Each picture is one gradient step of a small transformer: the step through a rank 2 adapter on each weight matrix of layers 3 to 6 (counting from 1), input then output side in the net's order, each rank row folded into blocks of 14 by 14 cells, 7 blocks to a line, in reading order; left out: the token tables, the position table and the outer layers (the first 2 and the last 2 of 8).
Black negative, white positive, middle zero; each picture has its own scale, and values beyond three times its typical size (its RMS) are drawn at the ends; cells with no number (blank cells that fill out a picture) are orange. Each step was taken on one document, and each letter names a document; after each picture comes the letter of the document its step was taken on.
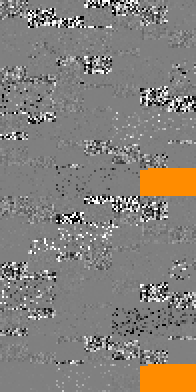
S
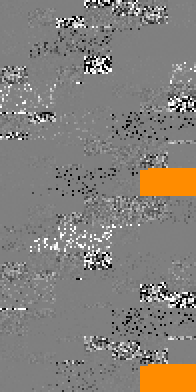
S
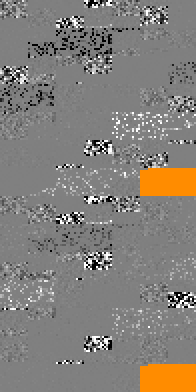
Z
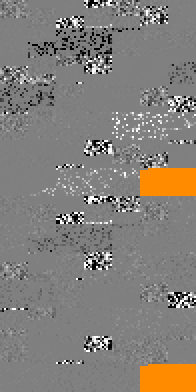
Z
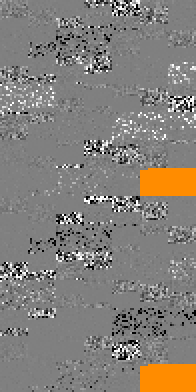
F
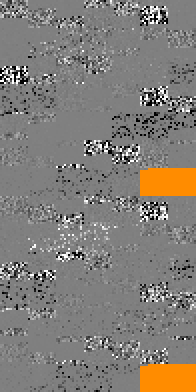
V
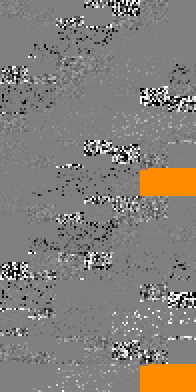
S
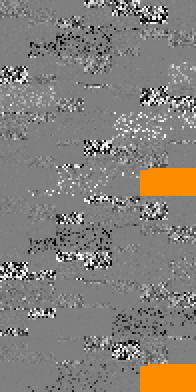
F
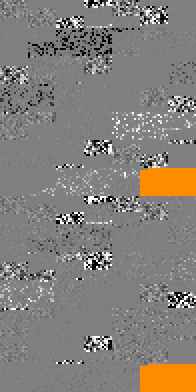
Z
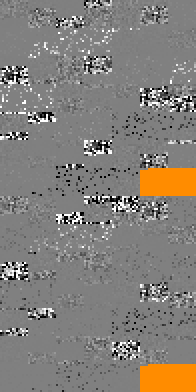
S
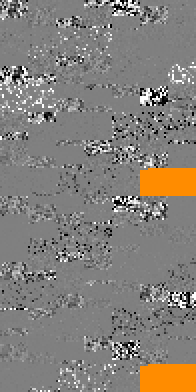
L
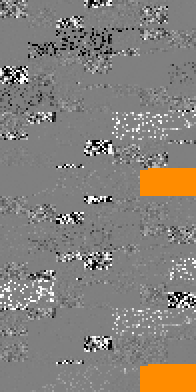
Z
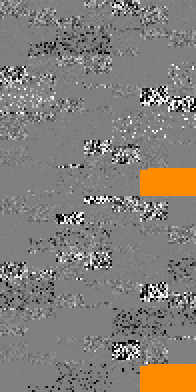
F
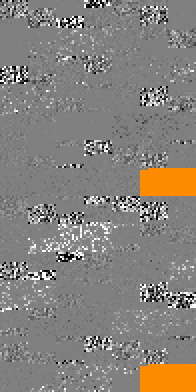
V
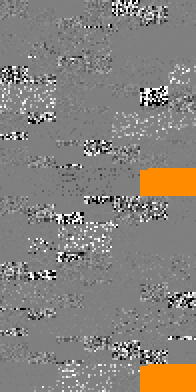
S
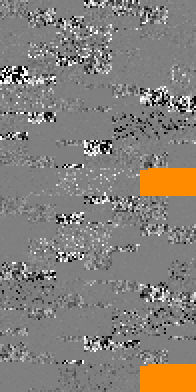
L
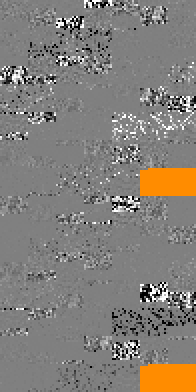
L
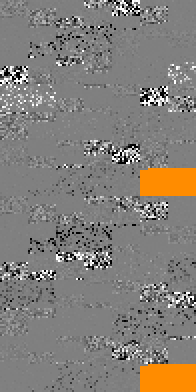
F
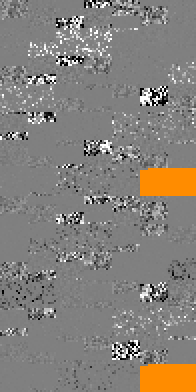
L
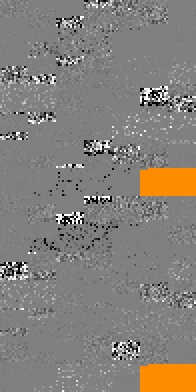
S
